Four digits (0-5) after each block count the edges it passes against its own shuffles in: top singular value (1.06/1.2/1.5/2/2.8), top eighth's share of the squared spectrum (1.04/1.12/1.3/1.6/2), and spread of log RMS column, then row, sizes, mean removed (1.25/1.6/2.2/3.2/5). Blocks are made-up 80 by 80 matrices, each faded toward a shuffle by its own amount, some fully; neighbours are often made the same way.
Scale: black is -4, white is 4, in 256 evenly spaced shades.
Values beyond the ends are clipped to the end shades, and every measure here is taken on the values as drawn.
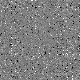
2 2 2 1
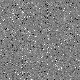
1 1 1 0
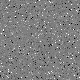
0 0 0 0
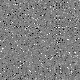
3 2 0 0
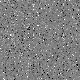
3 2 0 0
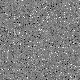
1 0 0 0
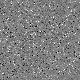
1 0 0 0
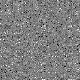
3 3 1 1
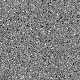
0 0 0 0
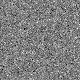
0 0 0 0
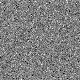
0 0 0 0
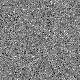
0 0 0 0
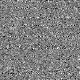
1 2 0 3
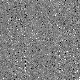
1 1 2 0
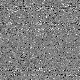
1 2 0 3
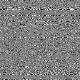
2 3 0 3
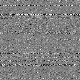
3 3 0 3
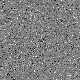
1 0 0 0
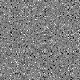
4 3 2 1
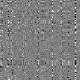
5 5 3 2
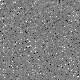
2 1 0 0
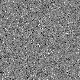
0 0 1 0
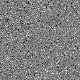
1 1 1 0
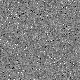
0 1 0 0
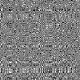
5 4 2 2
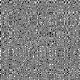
5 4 3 2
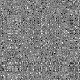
4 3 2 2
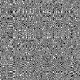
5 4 2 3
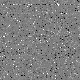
3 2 0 0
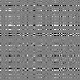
5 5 3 4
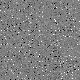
3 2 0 1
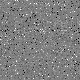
2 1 0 0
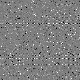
4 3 1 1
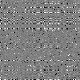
5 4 2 3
